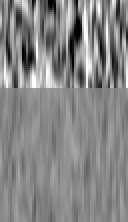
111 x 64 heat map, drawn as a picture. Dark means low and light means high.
Seam: horizontal, 40% of the way down, the bottom part calmer. Mirror symmetry: none. Average level on the scale: 50%. Histogram: heavy tails on both sides. Grain: streaks running down. Slope: none. Calmest part: bottom middle.
